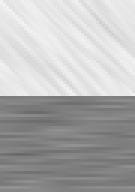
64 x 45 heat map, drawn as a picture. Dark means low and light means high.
The table splits into 2 rows of 1 panel. Panel 1,1: very high, slanting down to the right, faint in contrast. Panel 2,1: middling, streaked across, faint in contrast.
